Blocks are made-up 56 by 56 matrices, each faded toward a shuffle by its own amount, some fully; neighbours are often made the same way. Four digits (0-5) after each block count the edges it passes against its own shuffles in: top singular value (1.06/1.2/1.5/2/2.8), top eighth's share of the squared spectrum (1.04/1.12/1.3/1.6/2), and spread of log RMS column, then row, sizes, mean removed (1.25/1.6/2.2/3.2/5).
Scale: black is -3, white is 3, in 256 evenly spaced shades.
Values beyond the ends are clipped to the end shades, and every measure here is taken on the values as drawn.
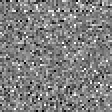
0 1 0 2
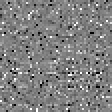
3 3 1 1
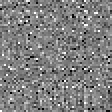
3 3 1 1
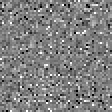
3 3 1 2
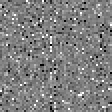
1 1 1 0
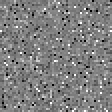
0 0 0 0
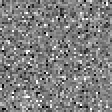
2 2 1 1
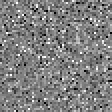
0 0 0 0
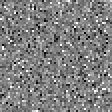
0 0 0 0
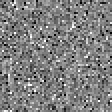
1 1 0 0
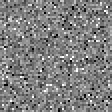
0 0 0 0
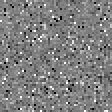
1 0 0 0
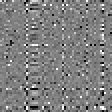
5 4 3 2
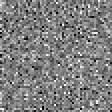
3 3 1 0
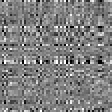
5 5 3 4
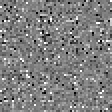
1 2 1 2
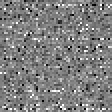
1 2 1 2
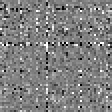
2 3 3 3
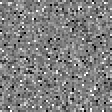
0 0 0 0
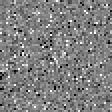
0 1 0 0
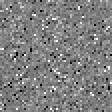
1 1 0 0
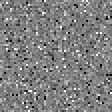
1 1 0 0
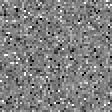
0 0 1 0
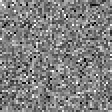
2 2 0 1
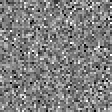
2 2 1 0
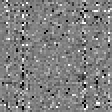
2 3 3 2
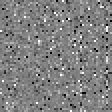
2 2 1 0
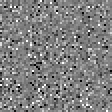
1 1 2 1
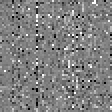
2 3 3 1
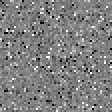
0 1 0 0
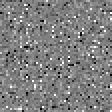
1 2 1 1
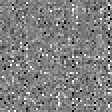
2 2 2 1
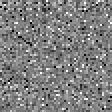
2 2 0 1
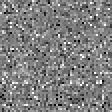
3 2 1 1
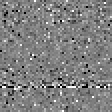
4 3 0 2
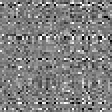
4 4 2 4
